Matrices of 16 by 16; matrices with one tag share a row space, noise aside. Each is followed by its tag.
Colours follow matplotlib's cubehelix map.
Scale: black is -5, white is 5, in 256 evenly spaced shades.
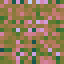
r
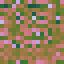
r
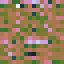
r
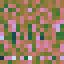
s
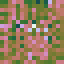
r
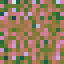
s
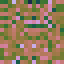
r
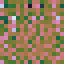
s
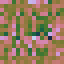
r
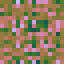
r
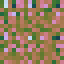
s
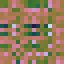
r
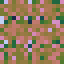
s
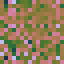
s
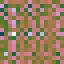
s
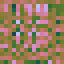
r
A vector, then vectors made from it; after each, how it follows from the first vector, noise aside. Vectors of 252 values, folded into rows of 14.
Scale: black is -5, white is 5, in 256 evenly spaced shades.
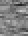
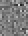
sign-scrambled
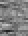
reversed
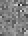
sign-scrambled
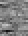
reversed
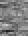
reversed
